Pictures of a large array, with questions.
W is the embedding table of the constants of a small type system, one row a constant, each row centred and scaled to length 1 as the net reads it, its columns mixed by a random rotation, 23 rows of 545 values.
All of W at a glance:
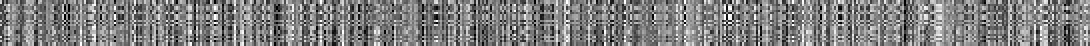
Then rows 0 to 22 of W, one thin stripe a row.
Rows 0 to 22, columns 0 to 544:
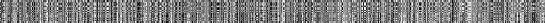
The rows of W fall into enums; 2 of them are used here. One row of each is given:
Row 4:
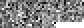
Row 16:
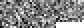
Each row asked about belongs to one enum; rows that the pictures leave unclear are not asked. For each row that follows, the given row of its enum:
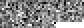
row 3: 4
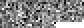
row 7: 4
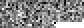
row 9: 4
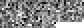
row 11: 4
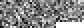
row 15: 16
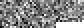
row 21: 16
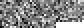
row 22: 16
